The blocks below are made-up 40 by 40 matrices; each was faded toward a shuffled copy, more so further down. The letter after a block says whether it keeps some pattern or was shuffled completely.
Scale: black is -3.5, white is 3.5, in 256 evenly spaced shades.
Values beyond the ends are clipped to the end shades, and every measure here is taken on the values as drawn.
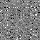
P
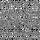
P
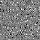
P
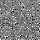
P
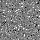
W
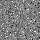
W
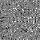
P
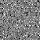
P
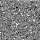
W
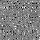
P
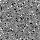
W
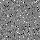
W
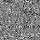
P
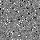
W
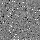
W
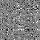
P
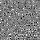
P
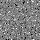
W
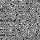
P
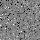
W
